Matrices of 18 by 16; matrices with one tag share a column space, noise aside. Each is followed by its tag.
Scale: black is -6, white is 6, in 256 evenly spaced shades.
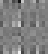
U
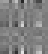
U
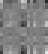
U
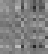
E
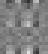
U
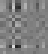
E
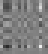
E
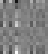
U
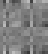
U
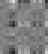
U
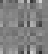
U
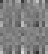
U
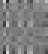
U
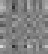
E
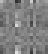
U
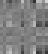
U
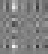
E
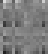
U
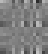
U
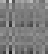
U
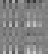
U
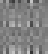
U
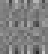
U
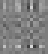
E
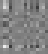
E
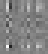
E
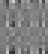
U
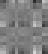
U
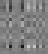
E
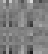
U
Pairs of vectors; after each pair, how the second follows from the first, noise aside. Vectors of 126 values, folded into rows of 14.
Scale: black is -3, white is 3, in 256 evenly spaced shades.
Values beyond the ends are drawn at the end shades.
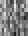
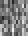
reversed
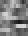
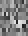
sign-scrambled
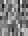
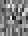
shuffled
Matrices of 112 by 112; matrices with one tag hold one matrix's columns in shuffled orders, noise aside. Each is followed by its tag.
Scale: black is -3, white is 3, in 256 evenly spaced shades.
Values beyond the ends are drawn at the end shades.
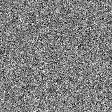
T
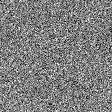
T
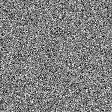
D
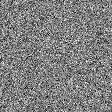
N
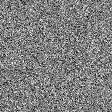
N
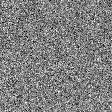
T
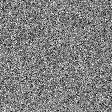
T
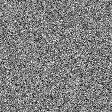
N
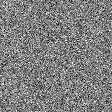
N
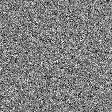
N
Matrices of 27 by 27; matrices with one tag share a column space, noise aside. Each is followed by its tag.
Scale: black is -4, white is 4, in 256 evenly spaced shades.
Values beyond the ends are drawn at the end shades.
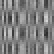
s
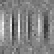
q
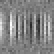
q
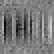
q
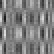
s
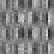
s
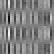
s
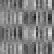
s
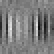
q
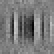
q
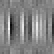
q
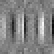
q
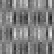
s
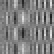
s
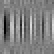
q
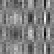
s
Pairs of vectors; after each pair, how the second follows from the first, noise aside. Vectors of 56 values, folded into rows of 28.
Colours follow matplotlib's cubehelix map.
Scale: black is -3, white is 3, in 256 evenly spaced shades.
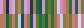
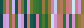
wrapped around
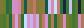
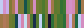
wrapped around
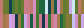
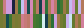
wrapped around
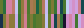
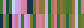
wrapped around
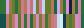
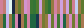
wrapped around
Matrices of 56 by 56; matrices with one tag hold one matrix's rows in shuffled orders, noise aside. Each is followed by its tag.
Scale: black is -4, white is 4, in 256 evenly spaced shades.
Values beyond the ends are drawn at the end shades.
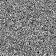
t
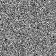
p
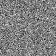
p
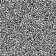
t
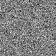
t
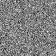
p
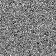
t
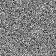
t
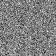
p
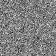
p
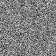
p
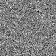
t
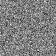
t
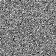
t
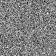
p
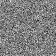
t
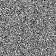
p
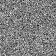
t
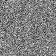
p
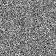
p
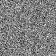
p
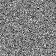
t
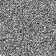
t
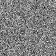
p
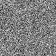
p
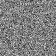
t
